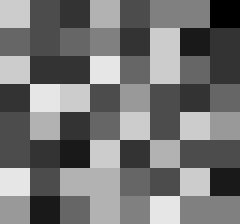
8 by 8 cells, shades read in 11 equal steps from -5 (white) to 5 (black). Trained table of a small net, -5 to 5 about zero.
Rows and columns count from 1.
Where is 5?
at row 1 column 8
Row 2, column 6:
-3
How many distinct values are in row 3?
4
